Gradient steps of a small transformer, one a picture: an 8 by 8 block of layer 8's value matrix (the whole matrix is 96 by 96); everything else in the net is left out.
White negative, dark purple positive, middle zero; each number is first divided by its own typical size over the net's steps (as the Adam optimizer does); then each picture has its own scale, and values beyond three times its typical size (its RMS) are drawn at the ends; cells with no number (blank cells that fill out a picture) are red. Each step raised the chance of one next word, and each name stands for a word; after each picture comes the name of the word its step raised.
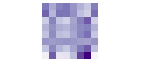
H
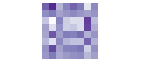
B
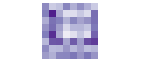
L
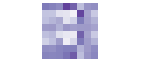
L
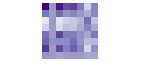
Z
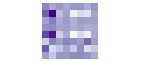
L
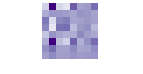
Z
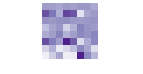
H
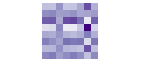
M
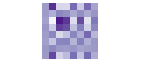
B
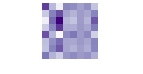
B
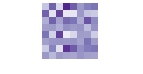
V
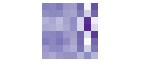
Z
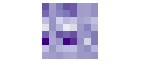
Z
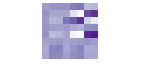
V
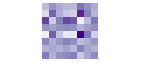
V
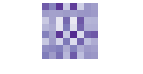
B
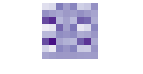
M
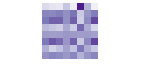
M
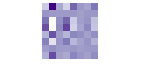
B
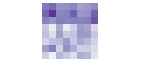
H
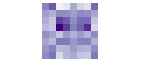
B
